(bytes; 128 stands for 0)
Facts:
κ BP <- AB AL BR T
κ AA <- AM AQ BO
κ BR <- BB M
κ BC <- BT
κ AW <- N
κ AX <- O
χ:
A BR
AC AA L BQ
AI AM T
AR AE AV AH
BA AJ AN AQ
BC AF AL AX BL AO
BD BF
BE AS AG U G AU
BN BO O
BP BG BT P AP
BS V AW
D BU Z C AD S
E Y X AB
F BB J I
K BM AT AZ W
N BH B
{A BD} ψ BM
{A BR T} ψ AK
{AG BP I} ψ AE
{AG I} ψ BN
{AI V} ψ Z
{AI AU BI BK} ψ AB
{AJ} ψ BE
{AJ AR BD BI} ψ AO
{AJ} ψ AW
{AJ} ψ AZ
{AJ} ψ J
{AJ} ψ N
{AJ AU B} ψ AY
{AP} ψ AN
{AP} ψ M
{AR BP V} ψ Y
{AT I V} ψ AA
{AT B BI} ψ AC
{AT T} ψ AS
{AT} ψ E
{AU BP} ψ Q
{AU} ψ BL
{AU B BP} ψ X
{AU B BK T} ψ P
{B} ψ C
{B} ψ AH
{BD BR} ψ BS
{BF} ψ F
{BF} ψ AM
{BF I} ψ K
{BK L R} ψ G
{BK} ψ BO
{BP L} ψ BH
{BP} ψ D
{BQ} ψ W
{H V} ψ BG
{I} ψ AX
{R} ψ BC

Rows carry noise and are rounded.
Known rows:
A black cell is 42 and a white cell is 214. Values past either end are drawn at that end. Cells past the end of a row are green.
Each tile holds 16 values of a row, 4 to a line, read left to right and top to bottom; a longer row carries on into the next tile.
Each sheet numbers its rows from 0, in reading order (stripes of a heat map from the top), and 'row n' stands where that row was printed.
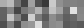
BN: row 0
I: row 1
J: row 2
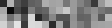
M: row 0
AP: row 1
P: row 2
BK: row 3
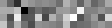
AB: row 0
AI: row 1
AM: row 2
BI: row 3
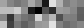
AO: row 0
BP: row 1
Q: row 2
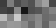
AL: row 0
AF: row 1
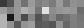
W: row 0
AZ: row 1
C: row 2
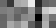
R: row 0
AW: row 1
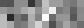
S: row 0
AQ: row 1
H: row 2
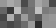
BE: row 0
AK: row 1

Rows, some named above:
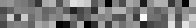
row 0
AR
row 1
R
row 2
BC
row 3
N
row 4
G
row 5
BT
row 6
BR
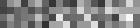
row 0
BA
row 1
F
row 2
BF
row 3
BF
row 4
BO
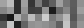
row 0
AX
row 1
AL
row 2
AG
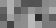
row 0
AS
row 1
S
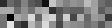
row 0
O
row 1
T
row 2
AI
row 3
AE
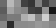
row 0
BM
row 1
AL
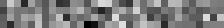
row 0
BS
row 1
AG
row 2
BQ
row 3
BC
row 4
BF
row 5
AN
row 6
BG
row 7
AR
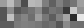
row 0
E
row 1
BG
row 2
AJ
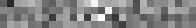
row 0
R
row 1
AE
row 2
AT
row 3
AA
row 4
AC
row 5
X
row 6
BL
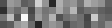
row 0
A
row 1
BS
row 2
AY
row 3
D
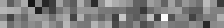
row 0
AH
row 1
BB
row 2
V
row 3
L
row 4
D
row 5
BD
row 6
BH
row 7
BM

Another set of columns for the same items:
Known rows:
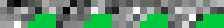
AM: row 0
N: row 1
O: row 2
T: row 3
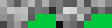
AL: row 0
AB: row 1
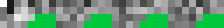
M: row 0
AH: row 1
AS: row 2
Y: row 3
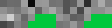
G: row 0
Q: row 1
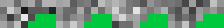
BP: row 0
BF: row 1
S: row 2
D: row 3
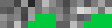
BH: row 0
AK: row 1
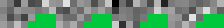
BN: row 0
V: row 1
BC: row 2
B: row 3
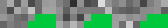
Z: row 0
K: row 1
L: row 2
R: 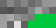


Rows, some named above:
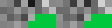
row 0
AE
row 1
AE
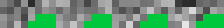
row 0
BH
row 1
AG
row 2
BK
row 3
AQ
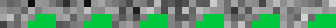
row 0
BL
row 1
P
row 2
BE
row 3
AC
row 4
AI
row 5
AT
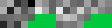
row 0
AW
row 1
BQ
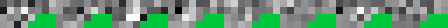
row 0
AX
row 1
AJ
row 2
BR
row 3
BB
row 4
I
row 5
H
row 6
O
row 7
BG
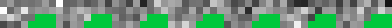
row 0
W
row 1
AN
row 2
AE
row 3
BF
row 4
AY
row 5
AQ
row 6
BT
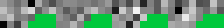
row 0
AO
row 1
BI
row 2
AX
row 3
BB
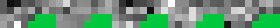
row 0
BO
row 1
H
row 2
AA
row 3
AP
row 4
AB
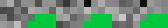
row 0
AR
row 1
P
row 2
BL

